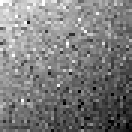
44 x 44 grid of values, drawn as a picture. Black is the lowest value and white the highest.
Ninth with the highest average: top left. Odd rows or columns: none. Grain: fine. Ninth with the lowest average: bottom right. Slope: up to the top left. Histogram: bell-shaped. Mirror symmetry: none.
